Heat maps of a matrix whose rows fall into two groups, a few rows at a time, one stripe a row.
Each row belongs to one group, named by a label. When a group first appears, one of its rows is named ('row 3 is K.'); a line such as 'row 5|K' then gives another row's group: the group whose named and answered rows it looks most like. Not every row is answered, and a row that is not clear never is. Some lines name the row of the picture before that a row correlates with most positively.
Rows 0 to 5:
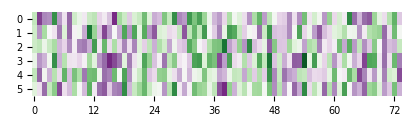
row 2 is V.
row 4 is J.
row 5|J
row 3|J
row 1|J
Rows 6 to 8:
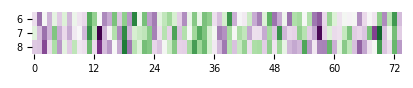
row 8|J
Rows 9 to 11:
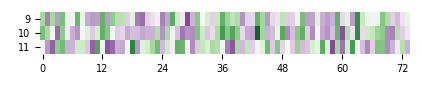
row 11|J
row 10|V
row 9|V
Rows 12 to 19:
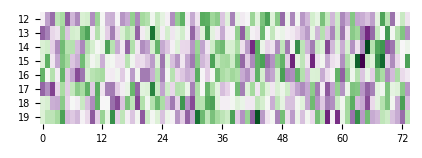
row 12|J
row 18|J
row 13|J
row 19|V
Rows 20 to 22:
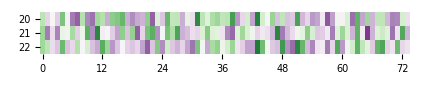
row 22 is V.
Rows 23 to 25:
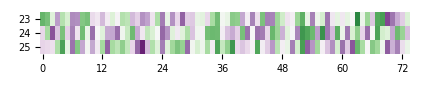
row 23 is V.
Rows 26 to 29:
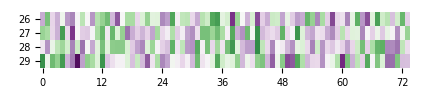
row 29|V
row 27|V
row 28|V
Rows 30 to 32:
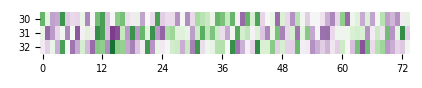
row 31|J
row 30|V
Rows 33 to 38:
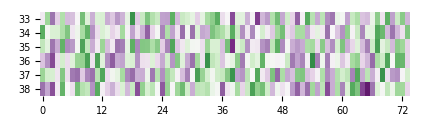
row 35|J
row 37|V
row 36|J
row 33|J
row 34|V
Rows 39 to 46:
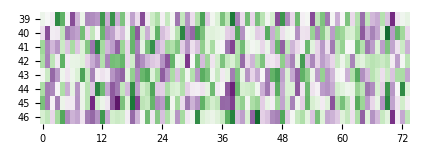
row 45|J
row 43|J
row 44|J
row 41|J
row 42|V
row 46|V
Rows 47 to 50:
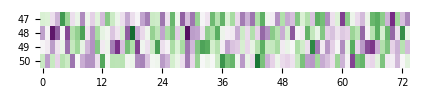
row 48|J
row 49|J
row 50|V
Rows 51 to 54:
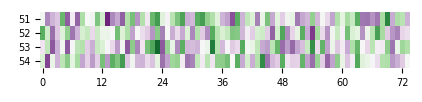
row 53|J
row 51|J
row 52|V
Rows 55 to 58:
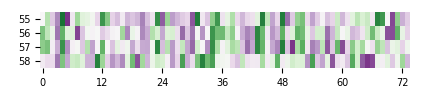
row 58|J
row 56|V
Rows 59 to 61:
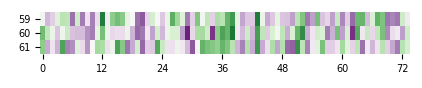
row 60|V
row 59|V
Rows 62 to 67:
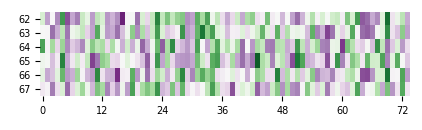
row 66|J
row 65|V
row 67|J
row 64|V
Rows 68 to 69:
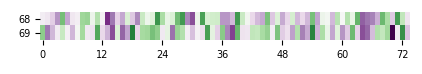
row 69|J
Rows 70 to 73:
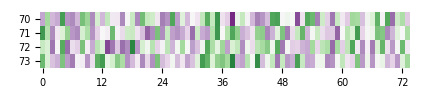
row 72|J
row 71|V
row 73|V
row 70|J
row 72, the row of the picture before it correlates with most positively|69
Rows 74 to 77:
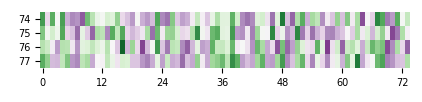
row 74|V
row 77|V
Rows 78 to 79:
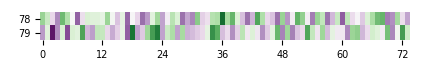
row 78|V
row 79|J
